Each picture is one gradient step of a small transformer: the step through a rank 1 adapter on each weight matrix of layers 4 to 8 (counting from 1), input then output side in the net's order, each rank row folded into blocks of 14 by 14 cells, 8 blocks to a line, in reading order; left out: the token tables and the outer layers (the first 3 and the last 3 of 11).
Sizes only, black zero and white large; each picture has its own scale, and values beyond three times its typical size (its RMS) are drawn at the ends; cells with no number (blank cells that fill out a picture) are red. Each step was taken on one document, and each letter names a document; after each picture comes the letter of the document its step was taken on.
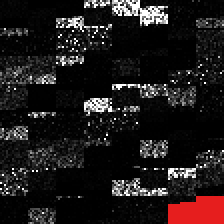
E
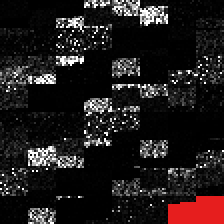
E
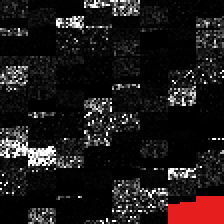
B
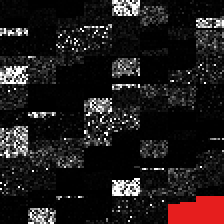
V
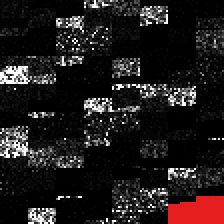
B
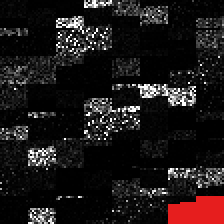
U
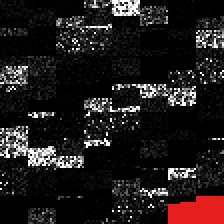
B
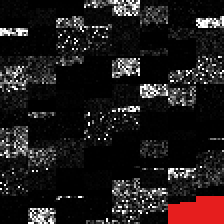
V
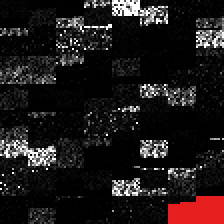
E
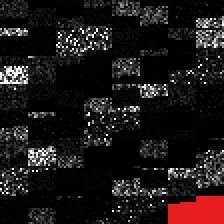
U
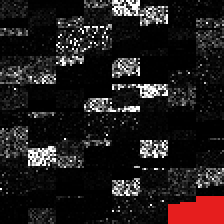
U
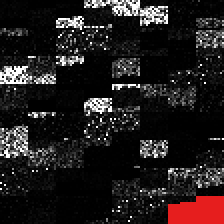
E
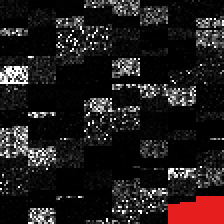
U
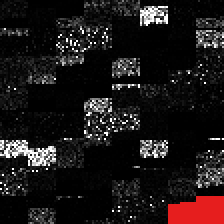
E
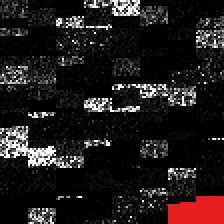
B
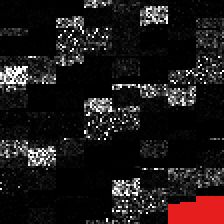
V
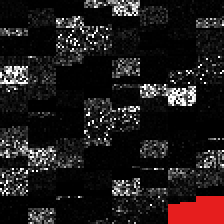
U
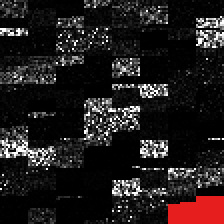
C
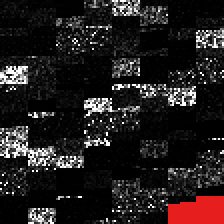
B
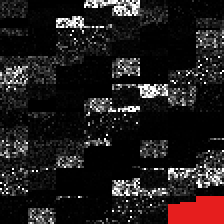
V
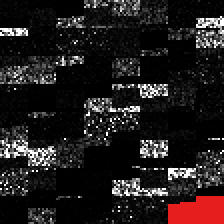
C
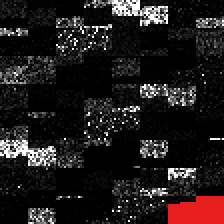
V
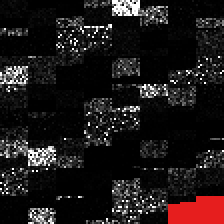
V
